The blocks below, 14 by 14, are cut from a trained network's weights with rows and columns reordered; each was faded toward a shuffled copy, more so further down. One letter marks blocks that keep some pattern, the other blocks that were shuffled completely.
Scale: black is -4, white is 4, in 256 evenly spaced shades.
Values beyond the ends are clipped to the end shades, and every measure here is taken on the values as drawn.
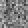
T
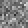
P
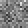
T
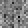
T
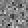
P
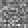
T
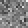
P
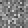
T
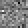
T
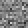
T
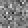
P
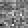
T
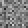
P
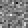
P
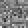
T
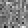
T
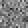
P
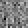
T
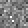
P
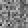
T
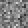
P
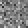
P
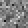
P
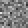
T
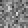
P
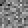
P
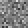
P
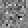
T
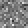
P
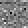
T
